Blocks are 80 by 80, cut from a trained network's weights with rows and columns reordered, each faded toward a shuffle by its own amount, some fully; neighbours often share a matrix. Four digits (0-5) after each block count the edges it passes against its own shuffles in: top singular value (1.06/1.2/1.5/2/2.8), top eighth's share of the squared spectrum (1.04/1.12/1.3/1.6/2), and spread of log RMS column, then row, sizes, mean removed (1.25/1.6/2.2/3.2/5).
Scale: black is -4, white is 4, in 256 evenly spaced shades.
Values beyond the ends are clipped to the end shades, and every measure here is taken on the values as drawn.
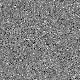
2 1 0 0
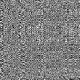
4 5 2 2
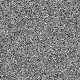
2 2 0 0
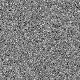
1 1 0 0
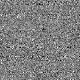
2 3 1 2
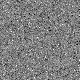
0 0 0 0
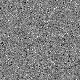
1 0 0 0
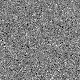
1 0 0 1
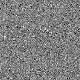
2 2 0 2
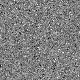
0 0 0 0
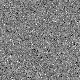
0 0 0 0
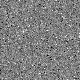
0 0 0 0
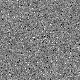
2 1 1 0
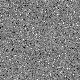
0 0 0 0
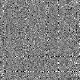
3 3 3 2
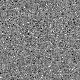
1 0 0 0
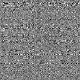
3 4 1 3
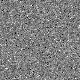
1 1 0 0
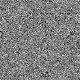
2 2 0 2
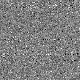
2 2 0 2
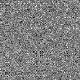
3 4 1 2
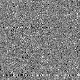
3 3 2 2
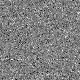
2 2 0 1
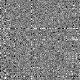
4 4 3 2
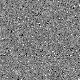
2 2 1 1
